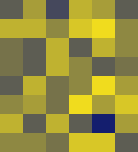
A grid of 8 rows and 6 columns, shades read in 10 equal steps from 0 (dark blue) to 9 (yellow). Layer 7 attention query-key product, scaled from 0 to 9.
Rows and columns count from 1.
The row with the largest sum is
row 2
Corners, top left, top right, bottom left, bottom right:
3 3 5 3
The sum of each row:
27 41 29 26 34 38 26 33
